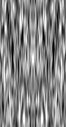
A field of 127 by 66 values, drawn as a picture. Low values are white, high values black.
Grain: streaks running down. Slope: none. Average level on the scale: 50%. Ninth with the lowest average: centre. Mirror symmetry: left to right.
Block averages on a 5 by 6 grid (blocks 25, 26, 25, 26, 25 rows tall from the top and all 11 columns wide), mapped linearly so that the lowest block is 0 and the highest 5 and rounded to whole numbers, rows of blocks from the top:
322223
442244
150051
133331
222222
